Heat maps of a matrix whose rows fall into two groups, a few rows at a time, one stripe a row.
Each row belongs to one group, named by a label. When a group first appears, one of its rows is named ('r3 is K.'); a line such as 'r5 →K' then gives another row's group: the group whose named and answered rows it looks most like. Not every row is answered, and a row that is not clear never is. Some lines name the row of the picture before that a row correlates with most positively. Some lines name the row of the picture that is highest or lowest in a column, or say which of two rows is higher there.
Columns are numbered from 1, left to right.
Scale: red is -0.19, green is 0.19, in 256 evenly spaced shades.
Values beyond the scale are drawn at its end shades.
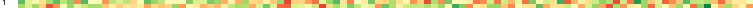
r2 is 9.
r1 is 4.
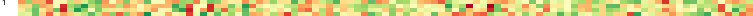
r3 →9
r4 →4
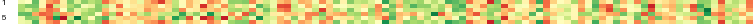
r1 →9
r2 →9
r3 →9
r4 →4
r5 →9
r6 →9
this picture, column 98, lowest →4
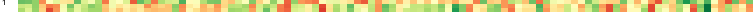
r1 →4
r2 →9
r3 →9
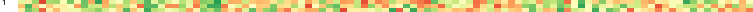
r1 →4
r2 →4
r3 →4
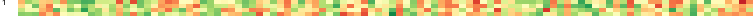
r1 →4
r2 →4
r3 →4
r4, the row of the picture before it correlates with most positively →3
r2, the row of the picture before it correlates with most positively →3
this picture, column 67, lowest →2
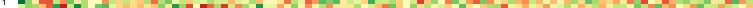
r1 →4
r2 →9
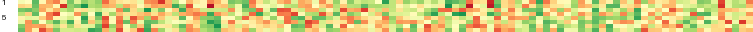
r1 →9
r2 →9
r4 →9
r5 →4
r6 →4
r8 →4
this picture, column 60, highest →4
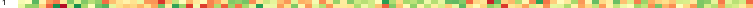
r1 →9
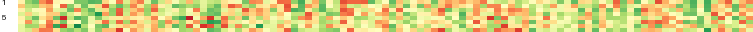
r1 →4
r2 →4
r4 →4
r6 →4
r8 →4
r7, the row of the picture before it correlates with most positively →2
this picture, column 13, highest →7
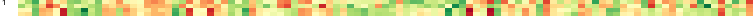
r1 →9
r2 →9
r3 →9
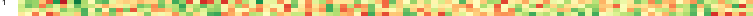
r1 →9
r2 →4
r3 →4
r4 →4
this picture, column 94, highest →4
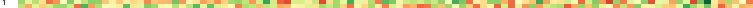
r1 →9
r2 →4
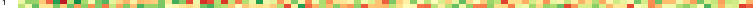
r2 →4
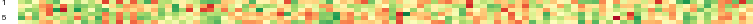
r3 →9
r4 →4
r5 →4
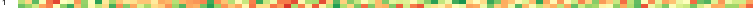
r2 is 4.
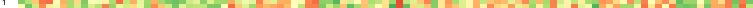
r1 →4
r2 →4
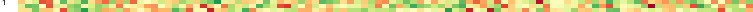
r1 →4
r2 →9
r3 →9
